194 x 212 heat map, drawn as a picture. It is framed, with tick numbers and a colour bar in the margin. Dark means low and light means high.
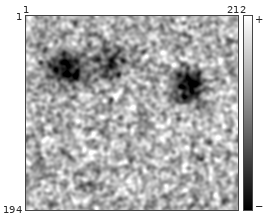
Mirror symmetry: none. Odd rows or columns: none. Histogram: skewed, a long tail of low values. Dips: three.
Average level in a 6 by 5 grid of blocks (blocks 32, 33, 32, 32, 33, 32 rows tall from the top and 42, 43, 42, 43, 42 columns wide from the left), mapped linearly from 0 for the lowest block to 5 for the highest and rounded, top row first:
44444 / 10234 / 44424 / 44455 / 45454 / 44544
